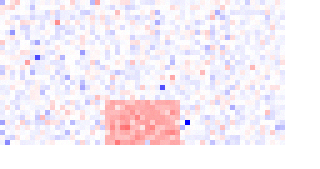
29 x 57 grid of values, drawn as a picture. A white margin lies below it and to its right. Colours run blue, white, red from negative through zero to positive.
In the bottom middle lies a patch that is higher than the rest. The ninth with the highest average is the bottom middle. No row or column stands out. There are no regular stripes.
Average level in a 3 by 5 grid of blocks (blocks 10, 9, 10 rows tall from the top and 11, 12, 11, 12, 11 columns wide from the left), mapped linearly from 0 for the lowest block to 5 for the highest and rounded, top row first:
0 0 0 0 0 | 0 0 0 0 0 | 0 1 5 1 0
